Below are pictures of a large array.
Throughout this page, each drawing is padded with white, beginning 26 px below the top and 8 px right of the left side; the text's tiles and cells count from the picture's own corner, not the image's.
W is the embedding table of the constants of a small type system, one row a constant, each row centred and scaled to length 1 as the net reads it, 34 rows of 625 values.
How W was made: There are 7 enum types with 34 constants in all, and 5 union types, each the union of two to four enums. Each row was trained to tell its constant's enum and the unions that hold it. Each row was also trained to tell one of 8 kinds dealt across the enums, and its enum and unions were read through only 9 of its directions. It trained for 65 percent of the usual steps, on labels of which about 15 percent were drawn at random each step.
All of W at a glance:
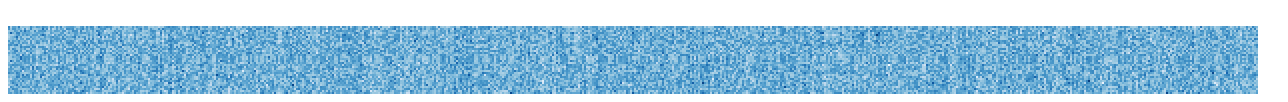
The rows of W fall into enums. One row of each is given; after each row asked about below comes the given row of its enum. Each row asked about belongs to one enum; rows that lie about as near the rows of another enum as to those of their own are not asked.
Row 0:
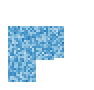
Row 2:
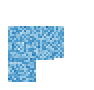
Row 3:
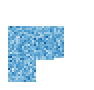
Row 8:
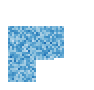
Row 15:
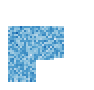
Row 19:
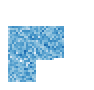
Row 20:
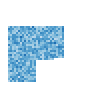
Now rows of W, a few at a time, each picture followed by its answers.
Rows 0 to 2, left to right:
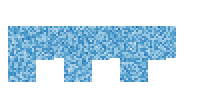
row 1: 8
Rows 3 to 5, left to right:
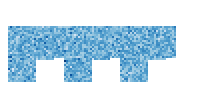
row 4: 2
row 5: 20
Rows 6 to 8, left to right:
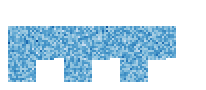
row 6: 2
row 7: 0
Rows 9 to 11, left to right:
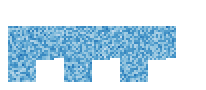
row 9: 19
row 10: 2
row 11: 8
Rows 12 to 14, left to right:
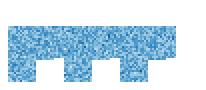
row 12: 20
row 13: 8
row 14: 2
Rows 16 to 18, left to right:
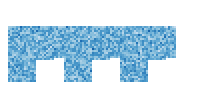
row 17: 15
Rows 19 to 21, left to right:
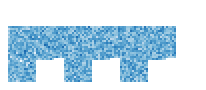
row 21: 15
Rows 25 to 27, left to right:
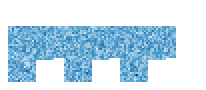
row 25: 15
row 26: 20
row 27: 0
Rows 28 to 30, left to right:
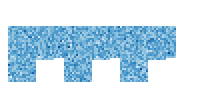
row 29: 20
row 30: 15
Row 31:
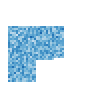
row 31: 0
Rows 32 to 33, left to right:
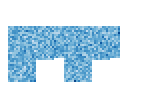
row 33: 3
